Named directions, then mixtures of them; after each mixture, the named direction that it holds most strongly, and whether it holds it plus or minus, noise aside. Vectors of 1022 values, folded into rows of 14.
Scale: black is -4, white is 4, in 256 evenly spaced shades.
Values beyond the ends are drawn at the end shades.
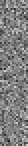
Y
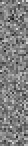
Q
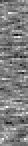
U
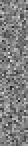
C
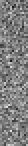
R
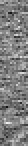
U, minus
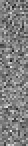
R, plus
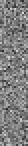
Y, minus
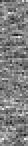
U, plus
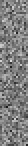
R, minus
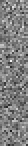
R, minus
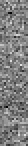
R, minus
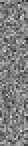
Q, minus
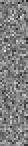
Q, minus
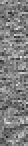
U, minus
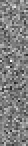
R, minus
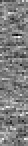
U, plus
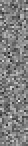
C, minus
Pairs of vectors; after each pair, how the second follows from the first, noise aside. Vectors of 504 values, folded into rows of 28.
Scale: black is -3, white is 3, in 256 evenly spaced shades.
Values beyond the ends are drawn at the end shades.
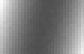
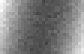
copied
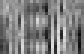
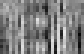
copied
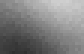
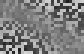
sign-scrambled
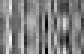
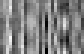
copied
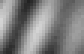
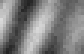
copied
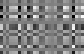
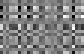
copied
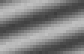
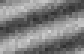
copied
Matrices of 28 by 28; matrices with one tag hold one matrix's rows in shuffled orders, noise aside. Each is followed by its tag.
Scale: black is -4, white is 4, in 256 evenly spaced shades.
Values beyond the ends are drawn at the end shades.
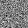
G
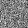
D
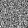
D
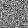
G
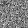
G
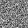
G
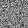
G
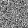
G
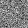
G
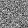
G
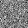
D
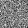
D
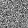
G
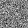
G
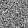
G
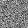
G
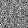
D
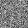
D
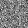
D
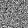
G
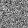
G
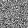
G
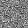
G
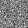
D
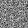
D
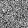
G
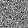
G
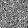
D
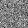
D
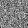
D
